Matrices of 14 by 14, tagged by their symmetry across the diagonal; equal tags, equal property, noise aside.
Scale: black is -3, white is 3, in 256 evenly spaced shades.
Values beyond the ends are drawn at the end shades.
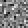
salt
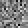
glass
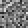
glass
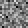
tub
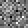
tub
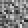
salt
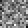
glass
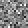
glass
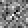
salt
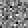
glass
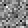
tub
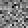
glass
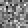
glass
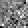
salt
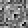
tub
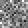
tub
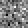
salt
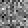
glass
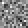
tub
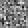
salt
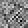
tub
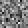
glass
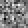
salt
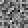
tub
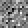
tub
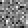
salt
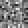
salt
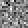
glass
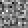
salt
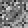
tub
